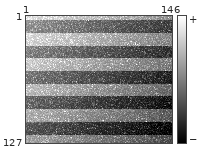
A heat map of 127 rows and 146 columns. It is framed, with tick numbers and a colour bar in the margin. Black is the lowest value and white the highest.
The top left is the ninth with the highest average. Stripes running across repeat 5 times from top to bottom. The bottom right is the ninth with the lowest average. There is an overall slope up to the top left.
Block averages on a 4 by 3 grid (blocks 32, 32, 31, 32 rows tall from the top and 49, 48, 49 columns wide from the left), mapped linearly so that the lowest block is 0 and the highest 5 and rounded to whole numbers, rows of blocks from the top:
542
421
320
310
